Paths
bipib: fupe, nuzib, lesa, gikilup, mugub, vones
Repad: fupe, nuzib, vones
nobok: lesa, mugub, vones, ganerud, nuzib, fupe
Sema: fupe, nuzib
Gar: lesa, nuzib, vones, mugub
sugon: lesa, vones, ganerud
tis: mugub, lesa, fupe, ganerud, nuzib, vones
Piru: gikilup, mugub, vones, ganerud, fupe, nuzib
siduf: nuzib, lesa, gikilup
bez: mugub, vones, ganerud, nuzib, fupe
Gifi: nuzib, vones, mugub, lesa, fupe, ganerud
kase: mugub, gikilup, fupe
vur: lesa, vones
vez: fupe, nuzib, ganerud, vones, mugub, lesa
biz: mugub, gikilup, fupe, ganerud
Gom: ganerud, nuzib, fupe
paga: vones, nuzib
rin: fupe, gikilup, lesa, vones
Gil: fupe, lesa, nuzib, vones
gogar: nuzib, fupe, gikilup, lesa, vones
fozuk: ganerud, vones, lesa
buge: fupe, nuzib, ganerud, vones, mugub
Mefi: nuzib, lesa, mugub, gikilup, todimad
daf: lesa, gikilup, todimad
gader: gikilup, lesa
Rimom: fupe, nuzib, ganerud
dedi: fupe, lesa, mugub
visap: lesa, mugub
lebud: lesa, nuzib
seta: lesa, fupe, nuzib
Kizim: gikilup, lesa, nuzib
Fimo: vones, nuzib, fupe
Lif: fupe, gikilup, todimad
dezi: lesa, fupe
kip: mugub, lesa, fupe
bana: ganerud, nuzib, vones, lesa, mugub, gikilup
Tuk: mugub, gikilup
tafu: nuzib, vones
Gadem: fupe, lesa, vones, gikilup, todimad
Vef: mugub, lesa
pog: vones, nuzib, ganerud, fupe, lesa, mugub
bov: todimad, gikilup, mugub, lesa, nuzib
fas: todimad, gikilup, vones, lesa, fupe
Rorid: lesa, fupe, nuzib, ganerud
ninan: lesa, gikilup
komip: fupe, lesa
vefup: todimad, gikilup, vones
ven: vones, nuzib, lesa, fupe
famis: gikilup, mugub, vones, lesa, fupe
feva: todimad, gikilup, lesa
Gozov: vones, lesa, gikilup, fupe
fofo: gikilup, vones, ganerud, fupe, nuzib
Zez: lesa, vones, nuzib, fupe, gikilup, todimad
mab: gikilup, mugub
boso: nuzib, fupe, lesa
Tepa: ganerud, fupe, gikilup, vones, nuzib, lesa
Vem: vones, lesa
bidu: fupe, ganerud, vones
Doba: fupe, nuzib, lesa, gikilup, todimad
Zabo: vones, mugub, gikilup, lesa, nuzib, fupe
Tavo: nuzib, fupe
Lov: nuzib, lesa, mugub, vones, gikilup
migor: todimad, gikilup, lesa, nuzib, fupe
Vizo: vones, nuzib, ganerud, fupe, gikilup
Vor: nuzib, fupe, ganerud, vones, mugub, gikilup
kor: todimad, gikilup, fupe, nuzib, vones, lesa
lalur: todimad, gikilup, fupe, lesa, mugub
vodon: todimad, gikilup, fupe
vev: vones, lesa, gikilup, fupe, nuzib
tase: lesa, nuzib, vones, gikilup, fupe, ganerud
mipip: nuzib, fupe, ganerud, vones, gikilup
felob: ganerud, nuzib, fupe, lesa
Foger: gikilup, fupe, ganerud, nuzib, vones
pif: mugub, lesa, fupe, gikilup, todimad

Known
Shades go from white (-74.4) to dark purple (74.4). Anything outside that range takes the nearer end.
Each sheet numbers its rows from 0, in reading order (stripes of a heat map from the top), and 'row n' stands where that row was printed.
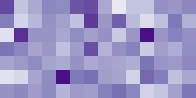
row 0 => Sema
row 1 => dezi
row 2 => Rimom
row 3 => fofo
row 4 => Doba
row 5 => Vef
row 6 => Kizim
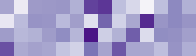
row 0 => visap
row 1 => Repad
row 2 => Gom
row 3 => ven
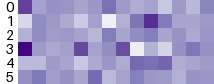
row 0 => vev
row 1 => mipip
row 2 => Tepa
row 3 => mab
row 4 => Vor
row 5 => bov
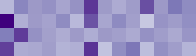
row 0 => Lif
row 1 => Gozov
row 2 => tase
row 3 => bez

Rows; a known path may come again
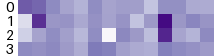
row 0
Gifi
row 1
Rimom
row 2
bipib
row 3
pif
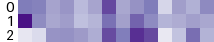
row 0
fofo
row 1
famis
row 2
ninan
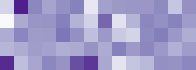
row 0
sugon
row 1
tafu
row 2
boso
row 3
vez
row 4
Sema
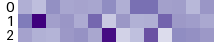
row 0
bana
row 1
biz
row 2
Gom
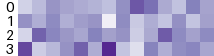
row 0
siduf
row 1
Gar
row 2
Rorid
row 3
Tavo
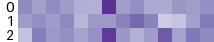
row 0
Gadem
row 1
Kizim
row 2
Lif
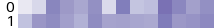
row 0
Gil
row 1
Doba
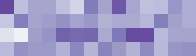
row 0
ven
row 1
felob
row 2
Tuk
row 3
lalur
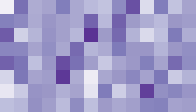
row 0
fozuk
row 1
fas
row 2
dezi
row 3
bov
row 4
vodon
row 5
Vem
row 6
Repad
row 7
tis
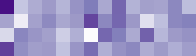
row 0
kip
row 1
lebud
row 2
gogar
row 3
Piru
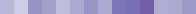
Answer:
Vor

